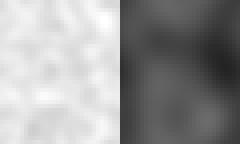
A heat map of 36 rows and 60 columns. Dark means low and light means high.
The table splits into one row of 2 panels. Panel 1,1: very high, blotchy, faint in contrast. Panel 1,2: low, smooth.
